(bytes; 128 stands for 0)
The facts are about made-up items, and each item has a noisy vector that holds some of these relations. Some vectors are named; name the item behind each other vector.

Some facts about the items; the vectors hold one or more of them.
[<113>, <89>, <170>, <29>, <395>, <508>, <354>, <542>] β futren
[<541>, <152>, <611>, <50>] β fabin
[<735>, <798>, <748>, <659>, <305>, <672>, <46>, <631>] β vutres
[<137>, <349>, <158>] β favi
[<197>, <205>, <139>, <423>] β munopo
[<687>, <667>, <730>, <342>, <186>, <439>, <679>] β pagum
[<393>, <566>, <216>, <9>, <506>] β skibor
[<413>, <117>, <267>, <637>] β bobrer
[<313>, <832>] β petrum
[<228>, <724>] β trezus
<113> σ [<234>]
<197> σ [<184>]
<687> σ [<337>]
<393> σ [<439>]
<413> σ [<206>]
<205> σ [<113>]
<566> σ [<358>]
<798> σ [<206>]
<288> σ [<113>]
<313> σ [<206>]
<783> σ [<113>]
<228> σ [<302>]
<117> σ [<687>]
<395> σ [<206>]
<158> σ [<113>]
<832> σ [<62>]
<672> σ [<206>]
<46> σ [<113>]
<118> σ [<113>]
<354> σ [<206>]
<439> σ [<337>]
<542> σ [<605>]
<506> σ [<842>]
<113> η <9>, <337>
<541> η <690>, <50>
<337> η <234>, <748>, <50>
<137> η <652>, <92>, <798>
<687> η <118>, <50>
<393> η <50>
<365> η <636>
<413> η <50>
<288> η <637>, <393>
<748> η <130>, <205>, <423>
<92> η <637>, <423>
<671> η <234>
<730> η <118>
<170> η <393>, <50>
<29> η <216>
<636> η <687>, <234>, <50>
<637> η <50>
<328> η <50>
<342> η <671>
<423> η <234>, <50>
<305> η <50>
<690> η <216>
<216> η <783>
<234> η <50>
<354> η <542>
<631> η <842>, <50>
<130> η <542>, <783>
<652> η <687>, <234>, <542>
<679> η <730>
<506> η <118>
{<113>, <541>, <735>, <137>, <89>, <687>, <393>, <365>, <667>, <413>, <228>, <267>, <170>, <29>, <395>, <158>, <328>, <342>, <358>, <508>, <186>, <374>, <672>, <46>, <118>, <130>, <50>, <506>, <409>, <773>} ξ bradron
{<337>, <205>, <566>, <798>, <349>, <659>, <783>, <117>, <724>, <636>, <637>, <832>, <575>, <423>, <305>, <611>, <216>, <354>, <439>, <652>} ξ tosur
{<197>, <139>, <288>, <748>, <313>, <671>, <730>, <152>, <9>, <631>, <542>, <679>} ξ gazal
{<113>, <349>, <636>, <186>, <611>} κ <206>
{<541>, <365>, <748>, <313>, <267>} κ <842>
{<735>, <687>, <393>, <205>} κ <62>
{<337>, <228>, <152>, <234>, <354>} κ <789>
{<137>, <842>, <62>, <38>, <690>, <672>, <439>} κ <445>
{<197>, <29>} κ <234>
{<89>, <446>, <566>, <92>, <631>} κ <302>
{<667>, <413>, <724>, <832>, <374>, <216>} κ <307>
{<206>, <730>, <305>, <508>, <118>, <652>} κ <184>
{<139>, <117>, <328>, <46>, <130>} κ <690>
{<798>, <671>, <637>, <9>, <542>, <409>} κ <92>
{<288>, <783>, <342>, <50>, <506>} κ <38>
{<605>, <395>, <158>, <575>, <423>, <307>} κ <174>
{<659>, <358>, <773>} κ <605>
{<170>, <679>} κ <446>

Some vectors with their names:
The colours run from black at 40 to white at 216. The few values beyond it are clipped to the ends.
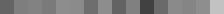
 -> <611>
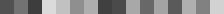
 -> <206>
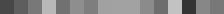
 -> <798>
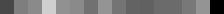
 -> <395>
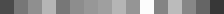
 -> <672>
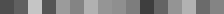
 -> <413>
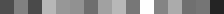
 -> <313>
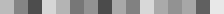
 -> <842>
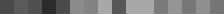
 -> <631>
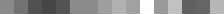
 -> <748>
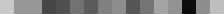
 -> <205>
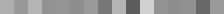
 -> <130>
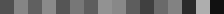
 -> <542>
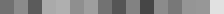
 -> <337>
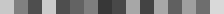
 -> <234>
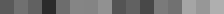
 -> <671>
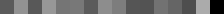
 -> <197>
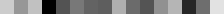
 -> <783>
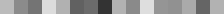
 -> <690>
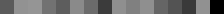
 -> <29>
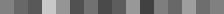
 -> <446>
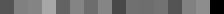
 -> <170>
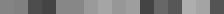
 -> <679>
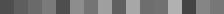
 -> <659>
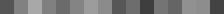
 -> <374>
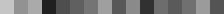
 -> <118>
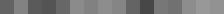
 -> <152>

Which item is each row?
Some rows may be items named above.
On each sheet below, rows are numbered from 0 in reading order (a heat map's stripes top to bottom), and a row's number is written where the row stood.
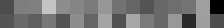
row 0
<395>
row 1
<724>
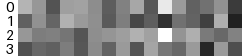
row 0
<139>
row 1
<423>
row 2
<735>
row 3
<724>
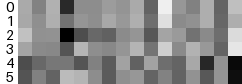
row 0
<342>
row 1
<687>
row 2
<288>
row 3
<439>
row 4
<832>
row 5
<354>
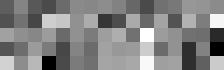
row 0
<152>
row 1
<206>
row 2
<137>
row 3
<228>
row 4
<46>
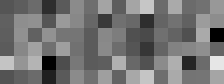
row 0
<305>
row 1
<216>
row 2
<197>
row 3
<566>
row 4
<783>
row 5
<305>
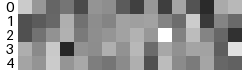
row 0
<113>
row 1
<798>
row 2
<672>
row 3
<267>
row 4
<393>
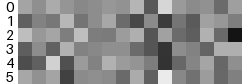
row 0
<50>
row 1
<358>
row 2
<506>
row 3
<9>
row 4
<413>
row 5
<541>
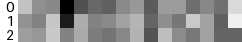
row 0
<288>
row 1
<117>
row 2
<393>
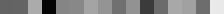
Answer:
<637>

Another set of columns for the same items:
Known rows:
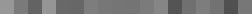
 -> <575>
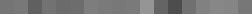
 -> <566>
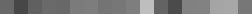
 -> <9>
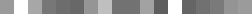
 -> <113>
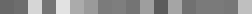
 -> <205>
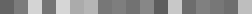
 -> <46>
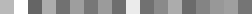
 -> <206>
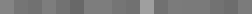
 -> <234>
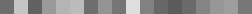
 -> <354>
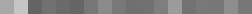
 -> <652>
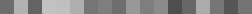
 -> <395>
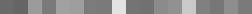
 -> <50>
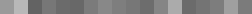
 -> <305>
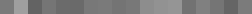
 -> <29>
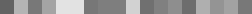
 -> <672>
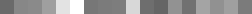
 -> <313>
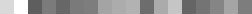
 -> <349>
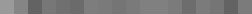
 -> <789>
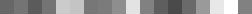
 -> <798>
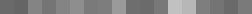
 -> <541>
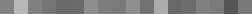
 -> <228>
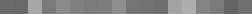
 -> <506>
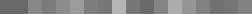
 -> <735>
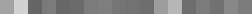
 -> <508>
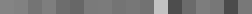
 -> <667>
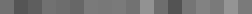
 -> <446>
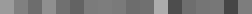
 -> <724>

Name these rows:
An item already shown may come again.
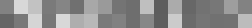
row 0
<118>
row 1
<46>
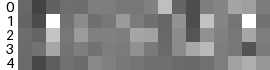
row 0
<9>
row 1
<687>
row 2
<117>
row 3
<342>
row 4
<631>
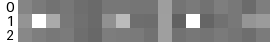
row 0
<234>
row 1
<113>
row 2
<234>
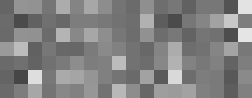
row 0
<158>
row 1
<671>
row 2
<158>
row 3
<305>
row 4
<137>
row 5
<288>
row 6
<267>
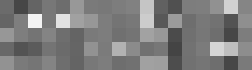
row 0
<542>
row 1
<783>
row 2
<216>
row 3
<637>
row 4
<216>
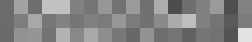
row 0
<413>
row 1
<342>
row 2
<158>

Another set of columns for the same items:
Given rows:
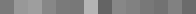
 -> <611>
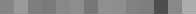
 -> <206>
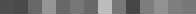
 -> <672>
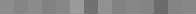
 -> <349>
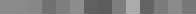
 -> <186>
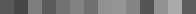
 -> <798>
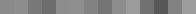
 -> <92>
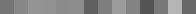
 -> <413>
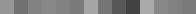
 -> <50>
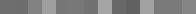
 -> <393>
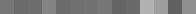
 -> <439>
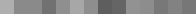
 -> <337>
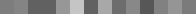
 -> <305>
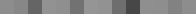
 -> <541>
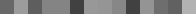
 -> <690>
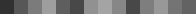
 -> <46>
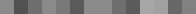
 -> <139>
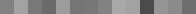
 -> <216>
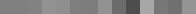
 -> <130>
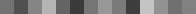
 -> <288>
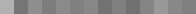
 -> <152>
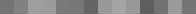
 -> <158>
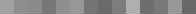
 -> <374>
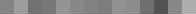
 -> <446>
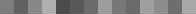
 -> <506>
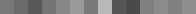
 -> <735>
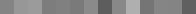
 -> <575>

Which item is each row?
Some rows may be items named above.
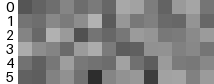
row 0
<354>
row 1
<113>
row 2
<118>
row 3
<337>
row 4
<393>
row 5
<783>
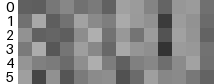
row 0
<354>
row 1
<29>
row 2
<631>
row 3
<29>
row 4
<637>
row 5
<9>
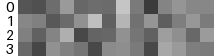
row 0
<672>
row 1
<305>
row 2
<506>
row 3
<205>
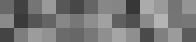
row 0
<313>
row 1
<748>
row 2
<395>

